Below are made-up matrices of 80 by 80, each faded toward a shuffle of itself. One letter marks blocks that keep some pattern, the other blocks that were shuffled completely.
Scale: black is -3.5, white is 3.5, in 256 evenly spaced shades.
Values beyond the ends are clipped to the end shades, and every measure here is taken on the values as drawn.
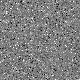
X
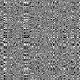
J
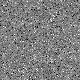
X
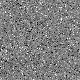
X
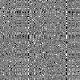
J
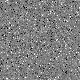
X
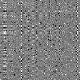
J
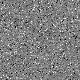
X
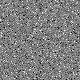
X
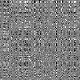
J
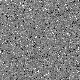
X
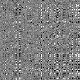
J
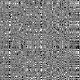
J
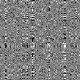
J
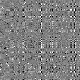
J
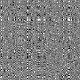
J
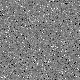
X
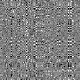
J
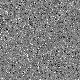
X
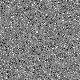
X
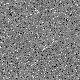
X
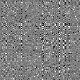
J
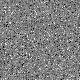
X
